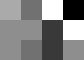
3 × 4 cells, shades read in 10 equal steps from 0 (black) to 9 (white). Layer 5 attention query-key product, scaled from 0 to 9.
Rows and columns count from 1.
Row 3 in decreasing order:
5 5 4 2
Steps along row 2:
same down up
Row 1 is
6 4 9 0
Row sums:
19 21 16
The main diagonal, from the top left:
6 5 2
